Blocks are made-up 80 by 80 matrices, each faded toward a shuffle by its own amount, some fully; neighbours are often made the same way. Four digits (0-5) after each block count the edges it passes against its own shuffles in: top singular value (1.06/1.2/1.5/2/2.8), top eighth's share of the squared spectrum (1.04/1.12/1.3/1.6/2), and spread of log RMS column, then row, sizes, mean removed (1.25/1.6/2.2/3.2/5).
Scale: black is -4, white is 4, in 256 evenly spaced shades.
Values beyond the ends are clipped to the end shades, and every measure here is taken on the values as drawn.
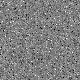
0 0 0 0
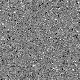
1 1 0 0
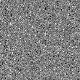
3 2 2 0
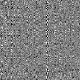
4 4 3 2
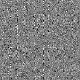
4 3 3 1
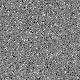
0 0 0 0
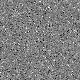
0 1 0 0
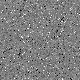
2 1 0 0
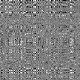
5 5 3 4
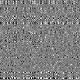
5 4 2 3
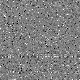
3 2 0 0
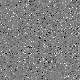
3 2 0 1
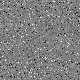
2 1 0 0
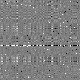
5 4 1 2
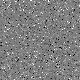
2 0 0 0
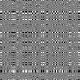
5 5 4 4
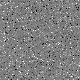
2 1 0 0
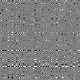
5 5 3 3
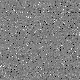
2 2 0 0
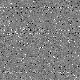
3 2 0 2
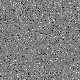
2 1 0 0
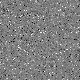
0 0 0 0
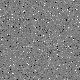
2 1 0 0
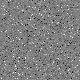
0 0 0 0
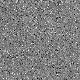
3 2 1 0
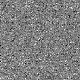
3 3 1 1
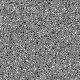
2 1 0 0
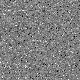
2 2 0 1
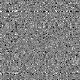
4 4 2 2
